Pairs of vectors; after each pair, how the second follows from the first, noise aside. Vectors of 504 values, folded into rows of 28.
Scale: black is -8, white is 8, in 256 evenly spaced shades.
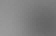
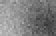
scaled up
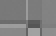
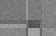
copied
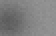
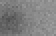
copied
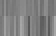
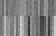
scaled up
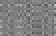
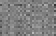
negated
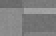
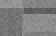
negated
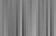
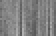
negated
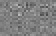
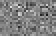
scaled up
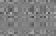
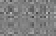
copied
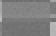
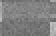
copied
